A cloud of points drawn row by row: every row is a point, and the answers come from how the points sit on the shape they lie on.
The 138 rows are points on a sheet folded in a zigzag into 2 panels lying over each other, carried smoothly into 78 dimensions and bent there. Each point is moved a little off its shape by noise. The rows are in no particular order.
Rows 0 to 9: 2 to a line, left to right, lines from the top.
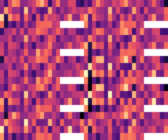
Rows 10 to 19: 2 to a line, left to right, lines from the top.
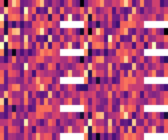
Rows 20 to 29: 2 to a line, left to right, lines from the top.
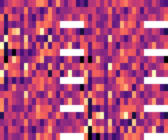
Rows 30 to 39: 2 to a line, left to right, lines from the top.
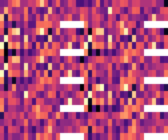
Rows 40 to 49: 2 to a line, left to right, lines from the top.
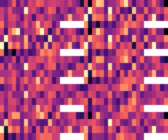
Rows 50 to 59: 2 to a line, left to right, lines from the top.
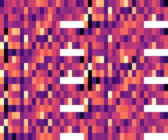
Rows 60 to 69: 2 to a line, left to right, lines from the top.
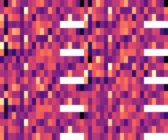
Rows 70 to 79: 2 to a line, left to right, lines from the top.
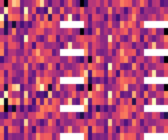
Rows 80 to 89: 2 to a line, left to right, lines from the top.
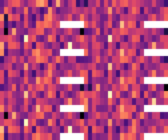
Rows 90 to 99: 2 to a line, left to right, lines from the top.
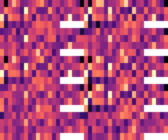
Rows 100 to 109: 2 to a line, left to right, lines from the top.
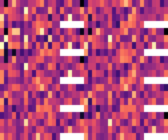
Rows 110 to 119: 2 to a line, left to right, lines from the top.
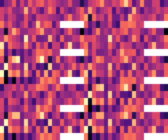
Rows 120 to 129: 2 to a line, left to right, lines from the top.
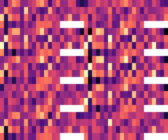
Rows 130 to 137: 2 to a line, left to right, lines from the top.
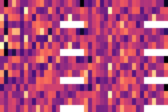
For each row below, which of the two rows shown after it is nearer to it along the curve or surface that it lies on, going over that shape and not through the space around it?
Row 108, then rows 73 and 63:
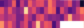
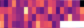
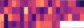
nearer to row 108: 73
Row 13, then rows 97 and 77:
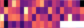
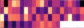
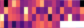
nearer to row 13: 97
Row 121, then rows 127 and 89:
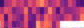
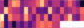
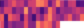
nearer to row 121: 127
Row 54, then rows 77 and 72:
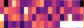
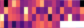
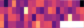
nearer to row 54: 77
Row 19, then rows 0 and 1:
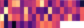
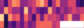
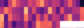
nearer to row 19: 1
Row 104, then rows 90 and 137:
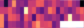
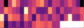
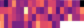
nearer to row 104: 90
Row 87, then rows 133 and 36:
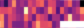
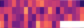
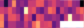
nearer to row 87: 133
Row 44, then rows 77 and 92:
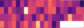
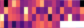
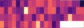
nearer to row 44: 92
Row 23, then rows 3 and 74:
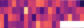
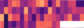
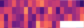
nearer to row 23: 3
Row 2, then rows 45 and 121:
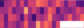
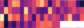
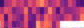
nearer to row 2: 45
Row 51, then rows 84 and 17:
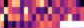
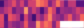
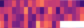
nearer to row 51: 84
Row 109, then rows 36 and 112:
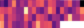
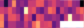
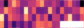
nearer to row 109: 112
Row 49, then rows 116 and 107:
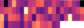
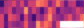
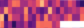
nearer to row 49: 116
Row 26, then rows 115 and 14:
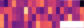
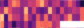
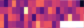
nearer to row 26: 115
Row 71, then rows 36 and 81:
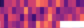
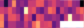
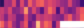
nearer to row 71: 36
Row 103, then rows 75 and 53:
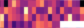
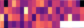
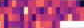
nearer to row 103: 75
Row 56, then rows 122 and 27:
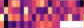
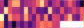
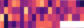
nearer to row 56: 27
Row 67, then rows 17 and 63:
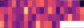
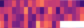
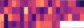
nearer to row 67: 17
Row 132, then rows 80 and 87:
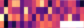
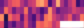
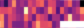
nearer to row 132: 80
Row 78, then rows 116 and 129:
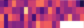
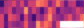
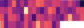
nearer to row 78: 129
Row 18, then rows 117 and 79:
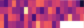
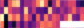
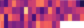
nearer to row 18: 79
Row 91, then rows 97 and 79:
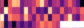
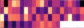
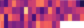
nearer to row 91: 97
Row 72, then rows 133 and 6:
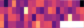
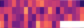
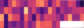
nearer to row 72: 6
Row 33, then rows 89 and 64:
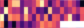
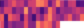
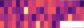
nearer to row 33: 89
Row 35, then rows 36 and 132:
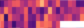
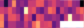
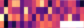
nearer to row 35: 132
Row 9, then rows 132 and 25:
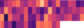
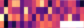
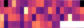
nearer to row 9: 132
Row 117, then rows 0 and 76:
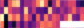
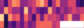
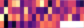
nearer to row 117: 76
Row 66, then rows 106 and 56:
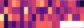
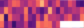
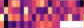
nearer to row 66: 56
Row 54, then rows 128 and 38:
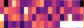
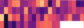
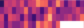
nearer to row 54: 128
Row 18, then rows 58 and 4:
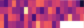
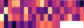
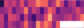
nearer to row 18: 4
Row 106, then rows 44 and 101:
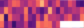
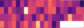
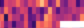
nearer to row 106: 101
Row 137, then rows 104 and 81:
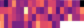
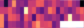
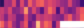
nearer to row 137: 81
